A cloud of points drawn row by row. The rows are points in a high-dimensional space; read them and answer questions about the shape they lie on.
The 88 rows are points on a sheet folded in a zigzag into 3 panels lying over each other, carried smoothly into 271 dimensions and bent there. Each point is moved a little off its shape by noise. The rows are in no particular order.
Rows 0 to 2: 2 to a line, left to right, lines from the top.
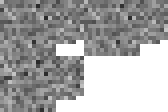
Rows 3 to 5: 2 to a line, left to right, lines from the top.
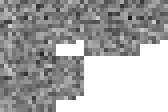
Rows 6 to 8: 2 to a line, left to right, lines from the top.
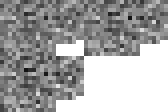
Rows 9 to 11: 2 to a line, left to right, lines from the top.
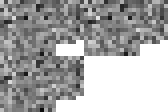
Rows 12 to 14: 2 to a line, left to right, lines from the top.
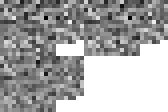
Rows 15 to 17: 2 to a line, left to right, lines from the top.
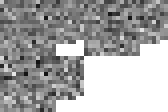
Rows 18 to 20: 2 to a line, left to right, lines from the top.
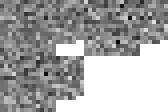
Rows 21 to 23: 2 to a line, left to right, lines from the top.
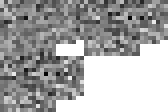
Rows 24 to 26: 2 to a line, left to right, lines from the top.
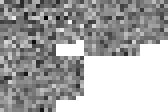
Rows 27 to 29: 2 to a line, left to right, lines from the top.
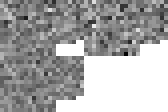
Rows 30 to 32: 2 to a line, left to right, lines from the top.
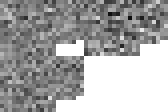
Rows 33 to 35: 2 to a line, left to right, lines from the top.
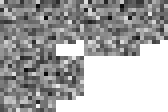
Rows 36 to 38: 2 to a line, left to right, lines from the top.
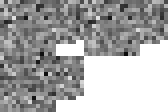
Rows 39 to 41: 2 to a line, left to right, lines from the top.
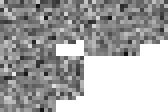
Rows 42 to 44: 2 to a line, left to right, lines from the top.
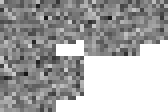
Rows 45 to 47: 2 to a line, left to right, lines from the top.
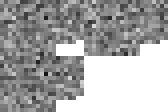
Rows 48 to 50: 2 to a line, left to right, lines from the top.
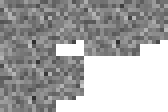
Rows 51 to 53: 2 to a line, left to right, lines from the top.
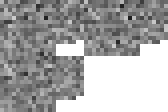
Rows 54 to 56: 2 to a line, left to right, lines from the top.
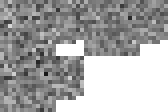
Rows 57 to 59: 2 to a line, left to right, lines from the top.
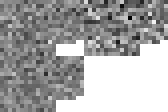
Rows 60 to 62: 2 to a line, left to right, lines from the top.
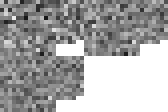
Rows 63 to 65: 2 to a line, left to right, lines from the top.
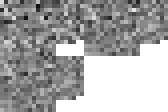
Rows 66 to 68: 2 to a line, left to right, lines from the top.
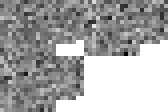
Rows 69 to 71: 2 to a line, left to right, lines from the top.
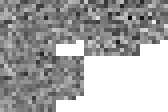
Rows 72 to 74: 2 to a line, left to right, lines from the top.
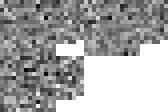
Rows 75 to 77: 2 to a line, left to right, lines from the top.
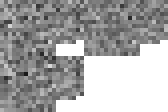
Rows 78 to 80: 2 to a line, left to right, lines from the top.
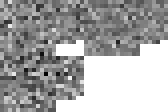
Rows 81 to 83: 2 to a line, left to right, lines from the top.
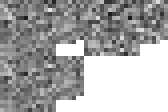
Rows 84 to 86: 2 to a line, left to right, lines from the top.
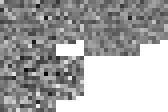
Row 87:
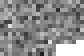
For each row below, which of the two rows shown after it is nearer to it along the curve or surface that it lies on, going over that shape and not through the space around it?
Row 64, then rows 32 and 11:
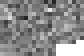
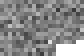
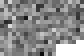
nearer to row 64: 11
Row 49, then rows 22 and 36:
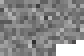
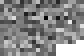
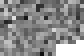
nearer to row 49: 22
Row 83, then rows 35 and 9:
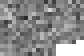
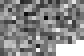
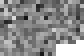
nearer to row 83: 9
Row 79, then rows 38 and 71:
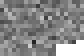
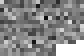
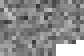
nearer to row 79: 38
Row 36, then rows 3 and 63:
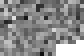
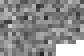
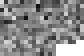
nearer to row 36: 63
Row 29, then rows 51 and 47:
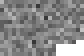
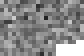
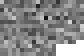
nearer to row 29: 47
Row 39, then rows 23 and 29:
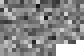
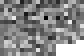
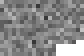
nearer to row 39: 23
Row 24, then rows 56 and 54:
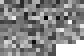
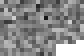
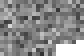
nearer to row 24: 56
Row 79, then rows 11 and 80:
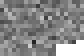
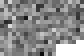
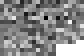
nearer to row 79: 80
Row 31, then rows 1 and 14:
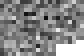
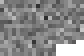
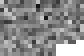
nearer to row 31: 1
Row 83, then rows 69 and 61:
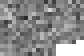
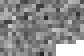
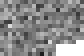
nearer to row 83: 61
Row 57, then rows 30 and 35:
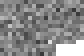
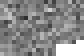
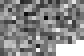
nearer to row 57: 35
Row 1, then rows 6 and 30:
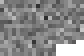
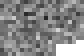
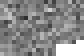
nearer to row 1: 6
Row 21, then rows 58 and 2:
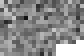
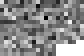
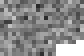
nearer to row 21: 2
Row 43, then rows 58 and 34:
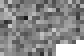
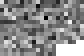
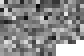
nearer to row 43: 34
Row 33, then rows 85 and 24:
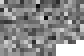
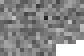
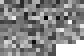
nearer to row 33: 24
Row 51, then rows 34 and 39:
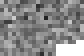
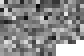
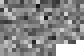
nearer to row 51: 39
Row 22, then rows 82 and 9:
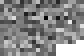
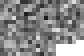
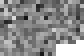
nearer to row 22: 82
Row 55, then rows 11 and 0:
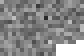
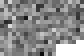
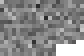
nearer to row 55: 0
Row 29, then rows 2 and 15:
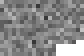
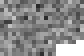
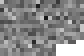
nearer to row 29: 15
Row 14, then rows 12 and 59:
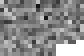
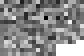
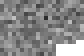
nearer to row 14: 12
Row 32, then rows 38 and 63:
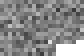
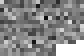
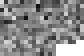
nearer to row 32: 38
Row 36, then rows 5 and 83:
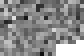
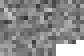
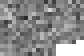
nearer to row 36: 83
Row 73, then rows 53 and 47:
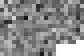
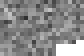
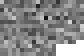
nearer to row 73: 53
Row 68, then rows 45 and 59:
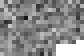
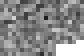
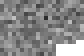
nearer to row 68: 45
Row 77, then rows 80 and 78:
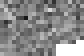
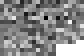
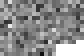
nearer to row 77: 78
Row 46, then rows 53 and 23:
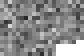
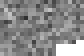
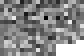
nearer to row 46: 53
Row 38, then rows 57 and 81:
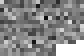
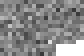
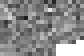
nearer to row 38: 57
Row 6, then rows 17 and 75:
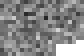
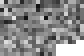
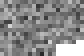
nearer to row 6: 75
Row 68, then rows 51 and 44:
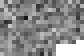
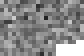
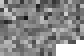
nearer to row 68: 44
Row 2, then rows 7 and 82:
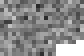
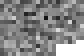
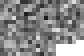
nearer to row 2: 82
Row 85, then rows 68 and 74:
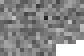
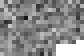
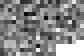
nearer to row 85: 74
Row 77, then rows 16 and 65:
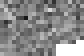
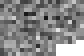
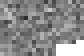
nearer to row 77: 65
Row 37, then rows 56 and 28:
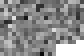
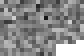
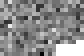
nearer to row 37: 28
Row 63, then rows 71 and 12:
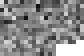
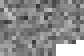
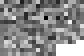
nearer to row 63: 71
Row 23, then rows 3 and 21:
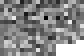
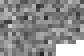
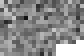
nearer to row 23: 3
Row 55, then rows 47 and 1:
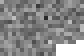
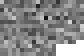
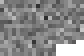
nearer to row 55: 1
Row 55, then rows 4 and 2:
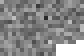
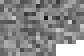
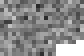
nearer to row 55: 4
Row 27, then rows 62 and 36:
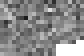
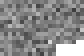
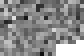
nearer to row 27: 36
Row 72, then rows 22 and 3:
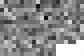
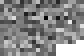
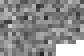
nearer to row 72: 3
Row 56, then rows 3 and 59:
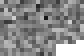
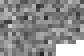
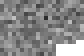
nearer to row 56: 3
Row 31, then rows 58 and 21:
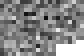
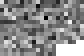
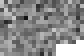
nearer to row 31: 58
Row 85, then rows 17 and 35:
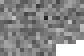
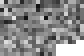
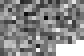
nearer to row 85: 35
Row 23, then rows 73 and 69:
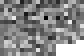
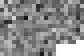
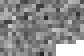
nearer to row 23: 69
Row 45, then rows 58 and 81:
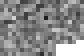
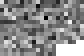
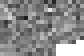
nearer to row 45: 58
